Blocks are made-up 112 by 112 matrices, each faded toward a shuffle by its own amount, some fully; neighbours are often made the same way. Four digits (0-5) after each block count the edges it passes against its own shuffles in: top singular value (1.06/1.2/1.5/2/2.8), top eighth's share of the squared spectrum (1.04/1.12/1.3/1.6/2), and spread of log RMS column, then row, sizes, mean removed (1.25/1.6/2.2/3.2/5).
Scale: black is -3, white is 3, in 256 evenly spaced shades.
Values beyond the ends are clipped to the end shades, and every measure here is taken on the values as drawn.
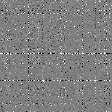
3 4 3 3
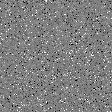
1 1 0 1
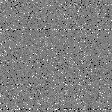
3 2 1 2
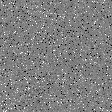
0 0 0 0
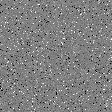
0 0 0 0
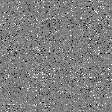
2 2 2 2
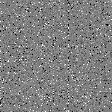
2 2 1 1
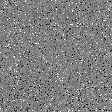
2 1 1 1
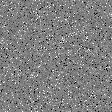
0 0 0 0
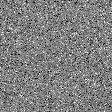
0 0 0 0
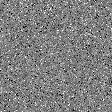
0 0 0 0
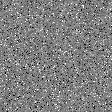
1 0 0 0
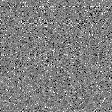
4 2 1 2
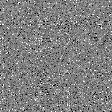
3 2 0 2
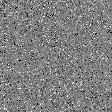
2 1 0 0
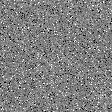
1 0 0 0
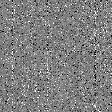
3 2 2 0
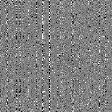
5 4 4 1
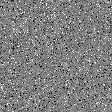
2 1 1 0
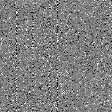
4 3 2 0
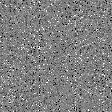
3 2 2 0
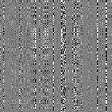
5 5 5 2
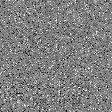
3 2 0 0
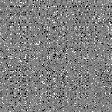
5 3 2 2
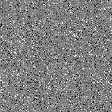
4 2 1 1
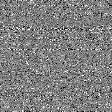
1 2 0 3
